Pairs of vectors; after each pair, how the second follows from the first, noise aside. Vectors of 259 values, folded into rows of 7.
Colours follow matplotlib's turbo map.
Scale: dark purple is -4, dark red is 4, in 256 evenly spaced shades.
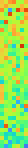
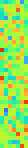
shuffled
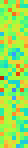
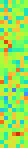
shuffled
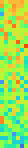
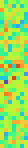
shuffled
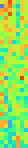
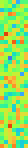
shuffled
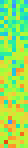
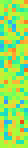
shuffled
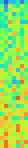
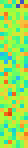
shuffled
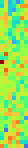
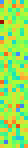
shuffled
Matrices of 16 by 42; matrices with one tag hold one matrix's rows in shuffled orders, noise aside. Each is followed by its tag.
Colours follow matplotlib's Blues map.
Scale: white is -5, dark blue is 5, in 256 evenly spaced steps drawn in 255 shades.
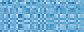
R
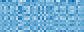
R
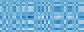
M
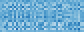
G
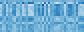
M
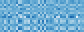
R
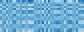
M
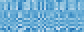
R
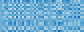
G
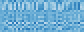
G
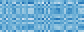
M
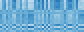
M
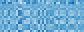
R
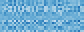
G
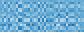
R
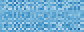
G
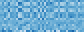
R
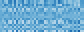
G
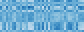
M
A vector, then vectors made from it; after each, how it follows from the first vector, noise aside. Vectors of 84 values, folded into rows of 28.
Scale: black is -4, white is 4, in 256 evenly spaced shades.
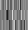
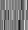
wrapped around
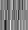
wrapped around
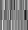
wrapped around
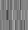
shrunk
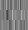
shrunk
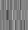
shrunk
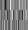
wrapped around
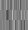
shrunk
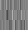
shrunk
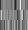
wrapped around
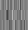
shrunk
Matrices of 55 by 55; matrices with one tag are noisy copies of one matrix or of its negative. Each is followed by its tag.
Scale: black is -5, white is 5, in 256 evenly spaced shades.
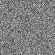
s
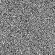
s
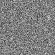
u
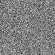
s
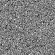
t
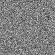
u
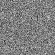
u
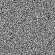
u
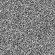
t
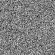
t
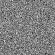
u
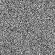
s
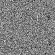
u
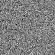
t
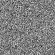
t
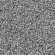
t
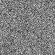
s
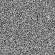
u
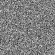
t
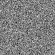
t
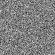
t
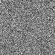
s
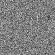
u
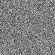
s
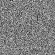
u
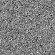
t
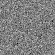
t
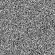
t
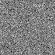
s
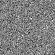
t
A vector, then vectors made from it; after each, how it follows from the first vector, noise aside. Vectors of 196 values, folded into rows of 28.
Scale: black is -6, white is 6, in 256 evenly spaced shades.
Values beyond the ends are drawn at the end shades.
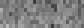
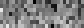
scaled up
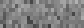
reversed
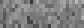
reversed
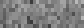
reversed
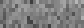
reversed
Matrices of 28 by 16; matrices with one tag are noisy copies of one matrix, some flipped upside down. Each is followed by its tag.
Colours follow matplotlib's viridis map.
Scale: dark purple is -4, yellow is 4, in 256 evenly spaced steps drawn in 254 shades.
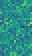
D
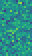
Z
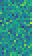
D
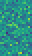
Z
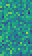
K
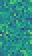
D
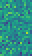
K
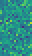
D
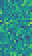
D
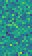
Z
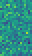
K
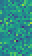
D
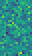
Z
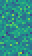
Z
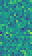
D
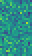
K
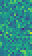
D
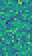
Z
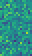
K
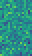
K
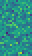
Z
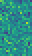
K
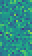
D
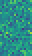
D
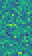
Z
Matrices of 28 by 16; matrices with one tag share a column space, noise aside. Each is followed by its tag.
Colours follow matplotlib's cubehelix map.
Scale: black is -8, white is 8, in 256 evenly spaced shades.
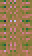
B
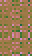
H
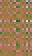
B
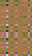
H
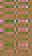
B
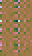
B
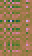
B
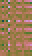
B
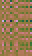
B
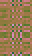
H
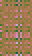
H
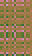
H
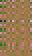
B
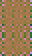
H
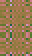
H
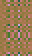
H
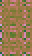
H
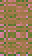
H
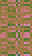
H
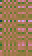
B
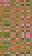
H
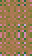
H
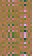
H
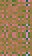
H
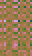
B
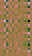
B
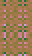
H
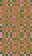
H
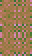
H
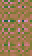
B
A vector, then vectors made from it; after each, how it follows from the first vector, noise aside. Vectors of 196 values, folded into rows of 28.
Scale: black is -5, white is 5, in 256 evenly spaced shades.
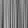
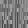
sign-scrambled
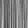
negated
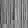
wrapped around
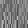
sign-scrambled
